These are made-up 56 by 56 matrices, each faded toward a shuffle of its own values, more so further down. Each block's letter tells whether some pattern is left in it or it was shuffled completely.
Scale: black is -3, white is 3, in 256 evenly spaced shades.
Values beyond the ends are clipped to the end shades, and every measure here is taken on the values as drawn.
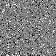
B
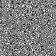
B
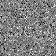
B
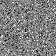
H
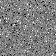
H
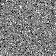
H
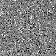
B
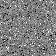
H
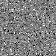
B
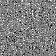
B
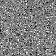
B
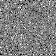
B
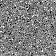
H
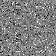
B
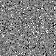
B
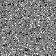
B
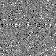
B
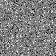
B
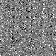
B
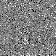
B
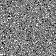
H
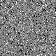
H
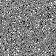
H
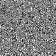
B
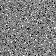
H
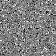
B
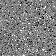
H
